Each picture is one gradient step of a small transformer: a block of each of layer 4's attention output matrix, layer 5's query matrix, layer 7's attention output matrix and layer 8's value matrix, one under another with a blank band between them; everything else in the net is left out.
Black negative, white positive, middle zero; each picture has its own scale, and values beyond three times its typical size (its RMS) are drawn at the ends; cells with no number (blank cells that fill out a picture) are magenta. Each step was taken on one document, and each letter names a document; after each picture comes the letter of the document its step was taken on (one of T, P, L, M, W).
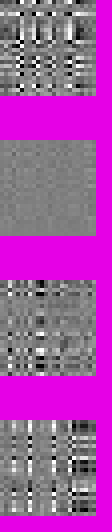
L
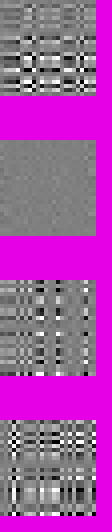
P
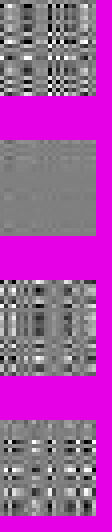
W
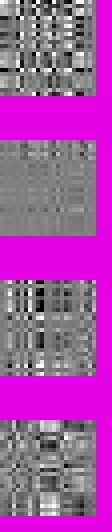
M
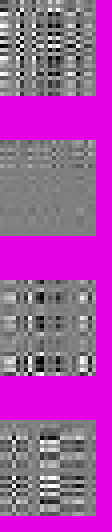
M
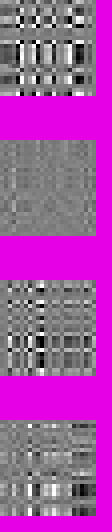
L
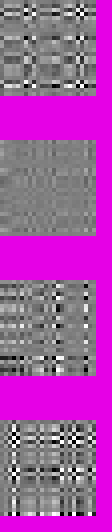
P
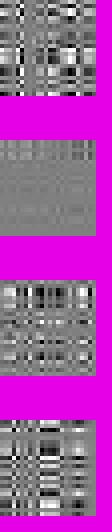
M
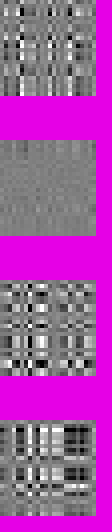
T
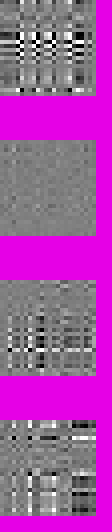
L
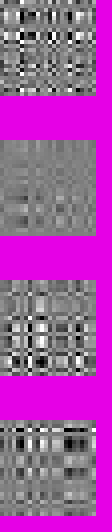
T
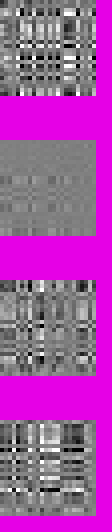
M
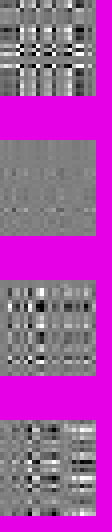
L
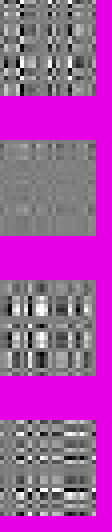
T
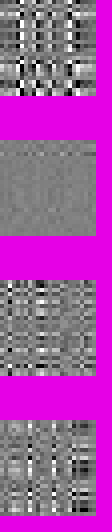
L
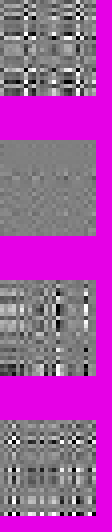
P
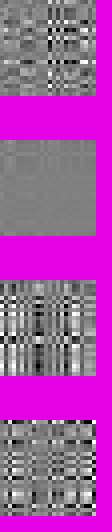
W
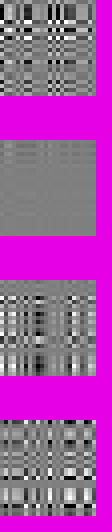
W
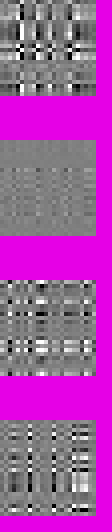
L
